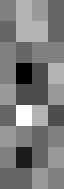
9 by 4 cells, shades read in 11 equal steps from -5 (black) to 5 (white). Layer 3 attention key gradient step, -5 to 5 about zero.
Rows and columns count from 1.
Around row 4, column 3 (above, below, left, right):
0 -2 -5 2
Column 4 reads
-1 -1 0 2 1 -2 0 1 0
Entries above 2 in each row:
0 0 0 0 0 1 0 0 0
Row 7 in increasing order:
-1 0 0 1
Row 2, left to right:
-1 2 2 -1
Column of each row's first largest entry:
2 2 1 4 1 2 1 4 3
